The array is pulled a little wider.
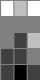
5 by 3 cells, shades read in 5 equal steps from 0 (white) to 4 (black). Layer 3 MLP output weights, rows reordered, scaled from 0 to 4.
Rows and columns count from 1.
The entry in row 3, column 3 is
1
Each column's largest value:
3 4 3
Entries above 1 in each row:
0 3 2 3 3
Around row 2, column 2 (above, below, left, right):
1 3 2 2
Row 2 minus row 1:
2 1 2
